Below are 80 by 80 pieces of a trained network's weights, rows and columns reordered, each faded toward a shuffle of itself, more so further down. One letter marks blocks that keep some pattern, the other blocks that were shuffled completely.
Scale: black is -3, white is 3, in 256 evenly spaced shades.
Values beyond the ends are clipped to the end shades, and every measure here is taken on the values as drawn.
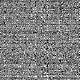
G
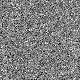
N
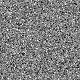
N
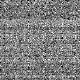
G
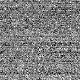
G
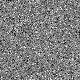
N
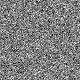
N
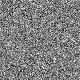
N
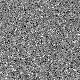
N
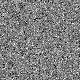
N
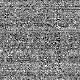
G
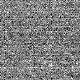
G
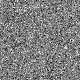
N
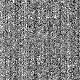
G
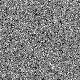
N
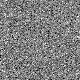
N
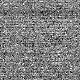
G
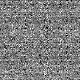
G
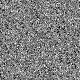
N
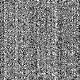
G
